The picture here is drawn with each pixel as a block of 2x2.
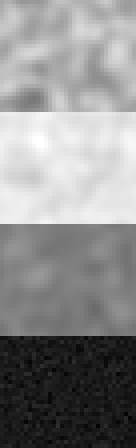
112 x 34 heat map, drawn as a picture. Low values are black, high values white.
It is made of 4 by 1 panels. Panel 1,1: high, blotchy. Panel 2,1: very high, blotchy, faint in contrast. Panel 3,1: middling, blotchy, faint in contrast. Panel 4,1: very low, fine-grained, faint in contrast.
